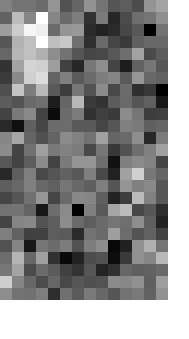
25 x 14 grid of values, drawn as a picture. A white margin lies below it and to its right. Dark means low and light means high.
An odd patch, higher than its surroundings, sits in the top left. The halves do not mirror each other. Overall the values sit about 40% of the way up the scale. No row or column stands out. The ninth with the highest average is the top left.
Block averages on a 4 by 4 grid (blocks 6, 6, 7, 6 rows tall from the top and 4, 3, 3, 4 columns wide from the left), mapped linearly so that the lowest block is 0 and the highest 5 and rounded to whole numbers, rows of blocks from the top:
5 3 0 1 / 2 1 1 1 / 1 2 1 2 / 2 0 1 2
